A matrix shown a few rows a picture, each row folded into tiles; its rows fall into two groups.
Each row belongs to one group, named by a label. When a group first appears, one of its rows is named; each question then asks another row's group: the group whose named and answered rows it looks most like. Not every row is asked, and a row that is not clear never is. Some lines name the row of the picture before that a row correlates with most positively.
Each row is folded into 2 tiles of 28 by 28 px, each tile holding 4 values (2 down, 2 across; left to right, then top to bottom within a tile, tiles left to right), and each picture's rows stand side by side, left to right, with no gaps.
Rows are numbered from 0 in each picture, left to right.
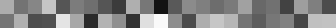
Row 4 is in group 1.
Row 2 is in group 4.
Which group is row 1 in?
1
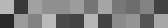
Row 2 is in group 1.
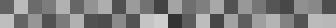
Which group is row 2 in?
4
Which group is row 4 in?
4
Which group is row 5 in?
4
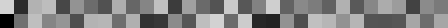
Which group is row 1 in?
4
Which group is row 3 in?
4
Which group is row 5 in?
4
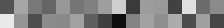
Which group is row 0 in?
1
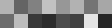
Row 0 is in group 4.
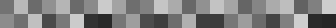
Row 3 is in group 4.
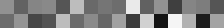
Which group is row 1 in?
1
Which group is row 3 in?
1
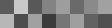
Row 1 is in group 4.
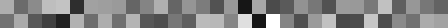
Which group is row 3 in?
4
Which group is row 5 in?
4
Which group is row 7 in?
4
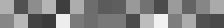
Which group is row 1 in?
1
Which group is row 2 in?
4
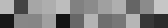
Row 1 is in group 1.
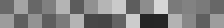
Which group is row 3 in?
1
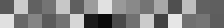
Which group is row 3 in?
1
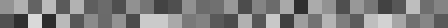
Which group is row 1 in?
1
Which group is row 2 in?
4
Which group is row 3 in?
1
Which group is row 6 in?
4
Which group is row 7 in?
1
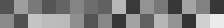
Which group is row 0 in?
4
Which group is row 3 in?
4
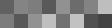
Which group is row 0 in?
4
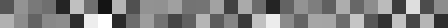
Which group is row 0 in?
1
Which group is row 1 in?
4
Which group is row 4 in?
4
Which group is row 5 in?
4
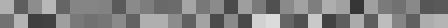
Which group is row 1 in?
1
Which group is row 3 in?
1
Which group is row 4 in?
4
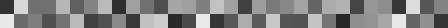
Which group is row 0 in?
1
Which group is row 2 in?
4
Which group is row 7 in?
1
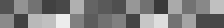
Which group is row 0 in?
4
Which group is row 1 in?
1
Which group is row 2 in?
4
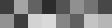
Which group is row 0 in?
4
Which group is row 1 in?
4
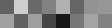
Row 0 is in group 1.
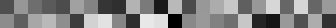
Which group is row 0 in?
4
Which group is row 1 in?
4
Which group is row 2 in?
4
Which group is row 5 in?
1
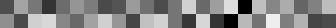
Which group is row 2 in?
4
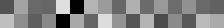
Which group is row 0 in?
1
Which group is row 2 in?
1
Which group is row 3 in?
4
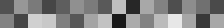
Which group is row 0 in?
4
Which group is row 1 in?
4
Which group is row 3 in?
1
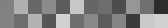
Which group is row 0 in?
1
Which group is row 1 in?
1
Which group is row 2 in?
4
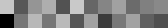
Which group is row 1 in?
1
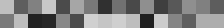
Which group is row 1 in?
4
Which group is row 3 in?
4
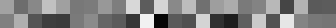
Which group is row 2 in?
1
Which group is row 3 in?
1
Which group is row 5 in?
1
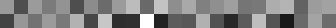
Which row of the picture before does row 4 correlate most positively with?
4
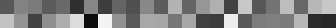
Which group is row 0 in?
1
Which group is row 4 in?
1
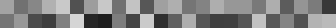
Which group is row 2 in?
1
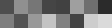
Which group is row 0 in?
4
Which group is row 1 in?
4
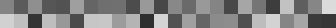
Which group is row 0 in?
1
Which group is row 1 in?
4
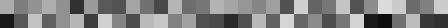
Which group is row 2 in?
4
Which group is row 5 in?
1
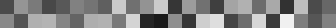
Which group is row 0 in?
4
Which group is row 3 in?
4
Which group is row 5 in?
1
